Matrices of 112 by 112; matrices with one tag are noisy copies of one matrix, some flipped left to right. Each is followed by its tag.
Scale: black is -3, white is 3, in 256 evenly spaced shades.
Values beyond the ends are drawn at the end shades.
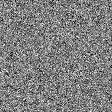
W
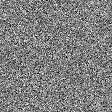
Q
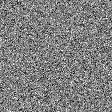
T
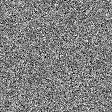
Q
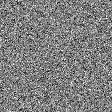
T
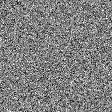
T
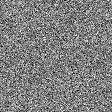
Q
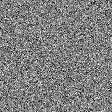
T
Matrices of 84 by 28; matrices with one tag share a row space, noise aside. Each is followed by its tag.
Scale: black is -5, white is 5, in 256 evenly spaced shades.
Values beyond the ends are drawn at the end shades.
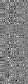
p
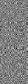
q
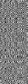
q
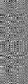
p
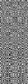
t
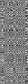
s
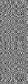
q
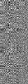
p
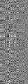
p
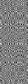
q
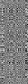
s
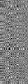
p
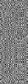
q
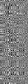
p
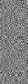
q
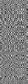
q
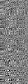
p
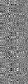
p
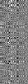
p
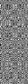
t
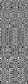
t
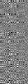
p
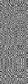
q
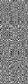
t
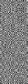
q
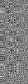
p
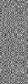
q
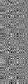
p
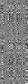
s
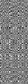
t
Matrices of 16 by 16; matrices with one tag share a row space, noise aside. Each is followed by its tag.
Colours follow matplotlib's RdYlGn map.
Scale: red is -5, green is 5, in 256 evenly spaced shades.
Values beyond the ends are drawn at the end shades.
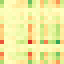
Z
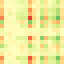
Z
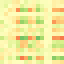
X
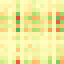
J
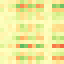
X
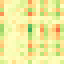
Z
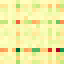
J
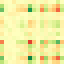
Z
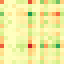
Z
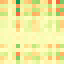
J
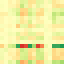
X
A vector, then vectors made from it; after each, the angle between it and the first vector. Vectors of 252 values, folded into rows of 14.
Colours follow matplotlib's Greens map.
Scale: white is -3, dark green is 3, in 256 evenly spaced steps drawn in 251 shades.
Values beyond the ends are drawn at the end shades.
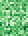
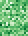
nearly parallel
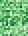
nearly opposite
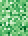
nearly parallel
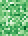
nearly parallel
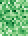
partly opposed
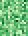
orthogonal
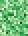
orthogonal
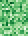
nearly opposite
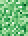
partly aligned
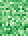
nearly parallel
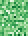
orthogonal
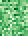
partly aligned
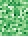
orthogonal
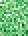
orthogonal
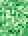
partly aligned
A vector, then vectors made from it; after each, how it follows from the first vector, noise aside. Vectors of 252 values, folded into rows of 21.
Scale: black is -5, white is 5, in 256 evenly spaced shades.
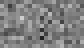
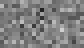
reversed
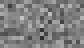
copied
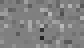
partly zeroed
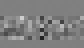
partly zeroed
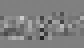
partly zeroed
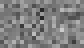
reversed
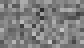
reversed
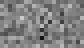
copied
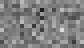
reversed
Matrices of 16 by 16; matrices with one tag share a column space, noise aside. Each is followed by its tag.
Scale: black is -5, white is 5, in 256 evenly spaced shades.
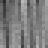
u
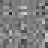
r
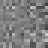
r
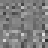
r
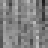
u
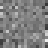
r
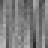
u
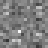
r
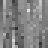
u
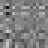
r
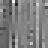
u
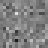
r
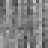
u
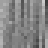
u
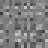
r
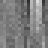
u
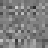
r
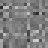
r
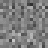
r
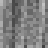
u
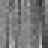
u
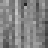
u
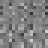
r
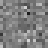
r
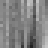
u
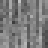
u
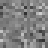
r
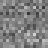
r
